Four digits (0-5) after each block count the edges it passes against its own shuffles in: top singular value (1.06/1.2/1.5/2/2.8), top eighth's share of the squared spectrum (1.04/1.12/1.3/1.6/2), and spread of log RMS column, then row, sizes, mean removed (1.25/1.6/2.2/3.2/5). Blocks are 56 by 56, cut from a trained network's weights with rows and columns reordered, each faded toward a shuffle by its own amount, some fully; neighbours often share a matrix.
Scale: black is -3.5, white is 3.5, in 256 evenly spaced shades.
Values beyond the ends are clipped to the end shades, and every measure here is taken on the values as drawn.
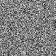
2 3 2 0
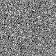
2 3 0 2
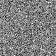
0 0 0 0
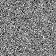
1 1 0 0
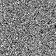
1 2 0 0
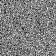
0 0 0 0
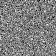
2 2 0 0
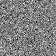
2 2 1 0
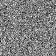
0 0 0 0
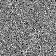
0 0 0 0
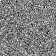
0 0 0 0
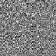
3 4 2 2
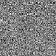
3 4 2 2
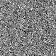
0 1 0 0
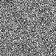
2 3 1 0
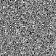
2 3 1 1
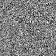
2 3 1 1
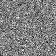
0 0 0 0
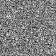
2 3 1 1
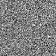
2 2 1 1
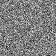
1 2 0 0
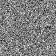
1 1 0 1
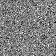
1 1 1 0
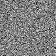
2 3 0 1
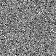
1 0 0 0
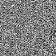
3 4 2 2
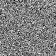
1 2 0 0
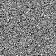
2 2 0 0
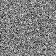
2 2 0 0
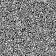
0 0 0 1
